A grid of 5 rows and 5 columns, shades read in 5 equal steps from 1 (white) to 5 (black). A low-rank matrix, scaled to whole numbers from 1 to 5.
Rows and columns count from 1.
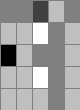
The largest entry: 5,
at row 3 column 1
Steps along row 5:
same same up down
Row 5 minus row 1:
-1 -1 -2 1 -1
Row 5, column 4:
3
